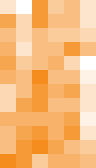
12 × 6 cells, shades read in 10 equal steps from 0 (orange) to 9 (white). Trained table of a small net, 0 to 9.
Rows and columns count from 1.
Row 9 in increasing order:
2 3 3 3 3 8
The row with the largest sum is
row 1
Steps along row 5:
up down down up up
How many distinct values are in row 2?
5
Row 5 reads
2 5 4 3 6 9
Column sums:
44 50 25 43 40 79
